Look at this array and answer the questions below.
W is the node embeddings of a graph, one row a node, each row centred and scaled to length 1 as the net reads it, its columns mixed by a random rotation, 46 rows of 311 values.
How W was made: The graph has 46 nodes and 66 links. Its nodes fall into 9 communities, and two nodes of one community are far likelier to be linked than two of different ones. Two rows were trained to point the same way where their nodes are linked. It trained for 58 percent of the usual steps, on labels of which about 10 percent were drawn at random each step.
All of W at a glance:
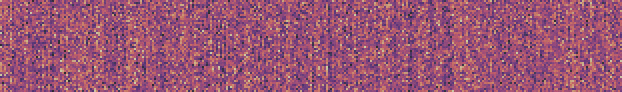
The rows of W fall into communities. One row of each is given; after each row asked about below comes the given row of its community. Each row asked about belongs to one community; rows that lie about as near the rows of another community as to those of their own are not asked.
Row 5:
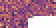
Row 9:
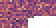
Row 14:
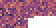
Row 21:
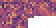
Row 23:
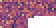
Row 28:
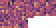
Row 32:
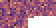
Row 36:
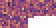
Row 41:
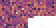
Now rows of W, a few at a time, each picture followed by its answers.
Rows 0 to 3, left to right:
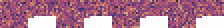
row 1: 14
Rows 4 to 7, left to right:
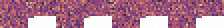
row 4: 23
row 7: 21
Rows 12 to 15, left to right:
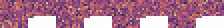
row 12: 28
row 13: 41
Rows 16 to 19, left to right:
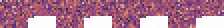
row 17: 32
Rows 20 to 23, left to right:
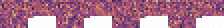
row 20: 41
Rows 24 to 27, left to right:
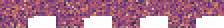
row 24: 41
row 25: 28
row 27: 5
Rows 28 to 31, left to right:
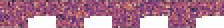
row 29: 36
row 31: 14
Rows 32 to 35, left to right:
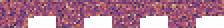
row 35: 21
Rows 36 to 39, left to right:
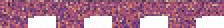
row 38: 5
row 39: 9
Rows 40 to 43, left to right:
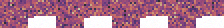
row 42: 5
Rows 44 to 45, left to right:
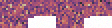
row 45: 21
